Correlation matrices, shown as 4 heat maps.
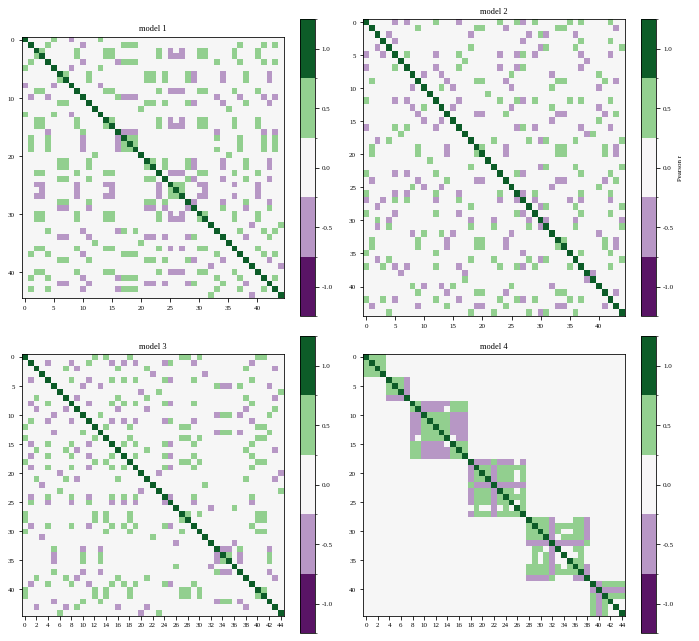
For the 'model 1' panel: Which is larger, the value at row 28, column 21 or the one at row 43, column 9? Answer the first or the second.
the first
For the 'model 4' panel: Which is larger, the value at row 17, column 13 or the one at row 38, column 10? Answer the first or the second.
the second
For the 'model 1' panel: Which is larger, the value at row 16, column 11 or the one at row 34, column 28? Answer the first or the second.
the first
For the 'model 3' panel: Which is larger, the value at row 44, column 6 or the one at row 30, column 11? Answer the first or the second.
the first
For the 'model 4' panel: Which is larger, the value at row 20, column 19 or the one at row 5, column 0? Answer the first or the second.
the first
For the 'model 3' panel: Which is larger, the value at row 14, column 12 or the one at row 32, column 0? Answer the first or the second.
the first
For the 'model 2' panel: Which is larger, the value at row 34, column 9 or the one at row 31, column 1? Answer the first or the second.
the first
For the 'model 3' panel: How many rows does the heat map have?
45
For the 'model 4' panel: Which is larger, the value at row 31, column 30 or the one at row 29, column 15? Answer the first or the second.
the first
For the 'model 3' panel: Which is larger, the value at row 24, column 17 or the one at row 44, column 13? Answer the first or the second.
the first
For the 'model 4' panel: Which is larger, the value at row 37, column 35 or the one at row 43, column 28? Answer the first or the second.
the first
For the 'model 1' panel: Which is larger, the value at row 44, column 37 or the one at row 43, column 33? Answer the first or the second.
the second
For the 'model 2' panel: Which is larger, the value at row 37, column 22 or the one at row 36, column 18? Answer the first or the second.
the second
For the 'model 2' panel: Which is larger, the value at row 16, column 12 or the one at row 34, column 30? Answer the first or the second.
the second
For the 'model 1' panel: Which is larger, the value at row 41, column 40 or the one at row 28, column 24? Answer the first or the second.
the second
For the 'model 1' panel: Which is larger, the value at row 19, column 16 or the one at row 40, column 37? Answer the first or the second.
the second
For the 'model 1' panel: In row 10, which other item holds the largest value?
16
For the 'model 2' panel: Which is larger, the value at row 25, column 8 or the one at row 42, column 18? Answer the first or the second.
the first
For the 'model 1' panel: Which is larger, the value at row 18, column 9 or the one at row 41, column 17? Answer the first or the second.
the second
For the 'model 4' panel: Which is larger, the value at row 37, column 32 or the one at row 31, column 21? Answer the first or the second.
the second
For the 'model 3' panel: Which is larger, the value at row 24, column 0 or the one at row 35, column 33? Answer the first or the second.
the first
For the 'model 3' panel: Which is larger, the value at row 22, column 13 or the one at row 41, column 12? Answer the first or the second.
the second
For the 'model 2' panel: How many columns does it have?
45
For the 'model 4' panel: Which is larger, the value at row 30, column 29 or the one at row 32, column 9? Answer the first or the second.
the first
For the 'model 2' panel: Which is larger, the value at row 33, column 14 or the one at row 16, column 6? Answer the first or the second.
the second
